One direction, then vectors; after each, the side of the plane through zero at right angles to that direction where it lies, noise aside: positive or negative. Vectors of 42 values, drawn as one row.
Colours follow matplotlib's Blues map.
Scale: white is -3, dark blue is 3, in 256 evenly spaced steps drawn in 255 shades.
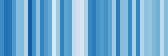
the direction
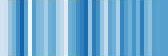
negative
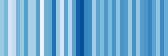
negative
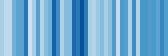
negative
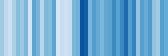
negative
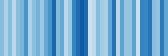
negative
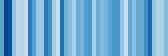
positive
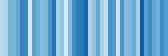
negative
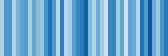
negative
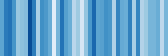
positive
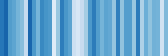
positive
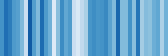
positive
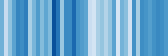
negative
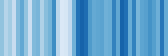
negative
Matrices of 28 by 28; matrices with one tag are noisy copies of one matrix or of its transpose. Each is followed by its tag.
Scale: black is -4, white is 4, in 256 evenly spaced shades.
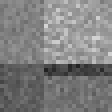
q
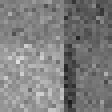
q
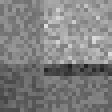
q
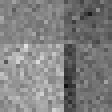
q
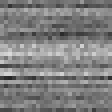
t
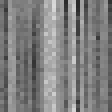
t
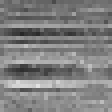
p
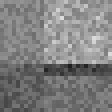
q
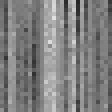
t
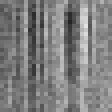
p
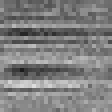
p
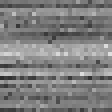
t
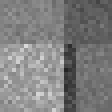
q
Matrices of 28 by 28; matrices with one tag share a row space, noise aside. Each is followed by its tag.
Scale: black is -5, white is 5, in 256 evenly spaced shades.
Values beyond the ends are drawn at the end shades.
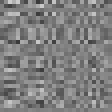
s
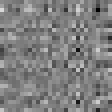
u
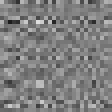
s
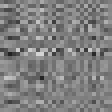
s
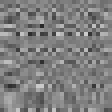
s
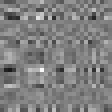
s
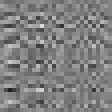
s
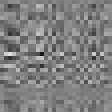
s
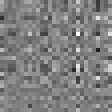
u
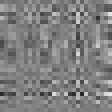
u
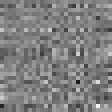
u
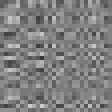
s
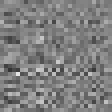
s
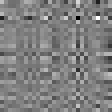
u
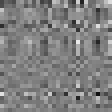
u
